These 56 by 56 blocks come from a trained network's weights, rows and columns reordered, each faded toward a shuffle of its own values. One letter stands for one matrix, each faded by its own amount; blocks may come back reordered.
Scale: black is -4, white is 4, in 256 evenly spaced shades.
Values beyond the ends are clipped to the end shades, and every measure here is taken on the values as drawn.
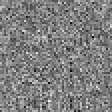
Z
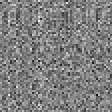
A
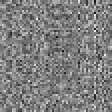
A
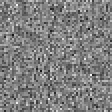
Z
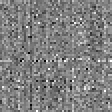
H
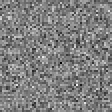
Z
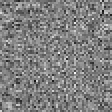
A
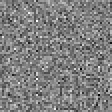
Z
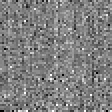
H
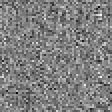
Z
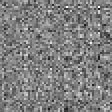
A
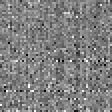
H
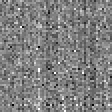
H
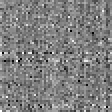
H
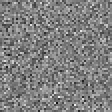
Z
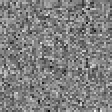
Z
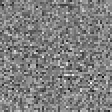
Z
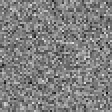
Z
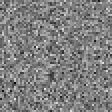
Z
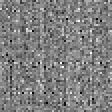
H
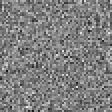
Z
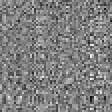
A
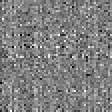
H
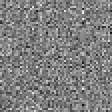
A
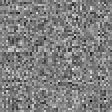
A
